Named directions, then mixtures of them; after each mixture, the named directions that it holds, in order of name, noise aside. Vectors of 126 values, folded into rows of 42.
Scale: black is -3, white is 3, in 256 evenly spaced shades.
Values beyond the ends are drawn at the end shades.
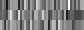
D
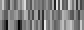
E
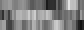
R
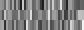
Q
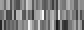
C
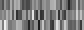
C, E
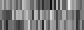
C, E, R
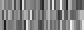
E, Q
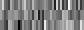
E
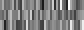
D, E, Q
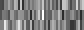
D, E, Q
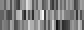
C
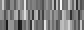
E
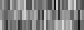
C, E, R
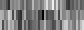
C, E, R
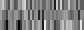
E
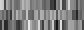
C, E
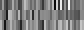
D, E, Q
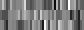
D, E, R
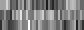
C, D, R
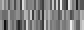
E, Q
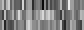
C, Q, R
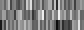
C, E, R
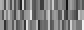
Q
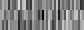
C, D, E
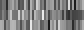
D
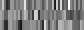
D, E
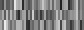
C, E, Q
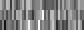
C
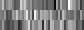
C, E, R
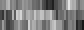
C, R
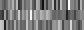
D, Q, R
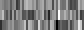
C, Q, R
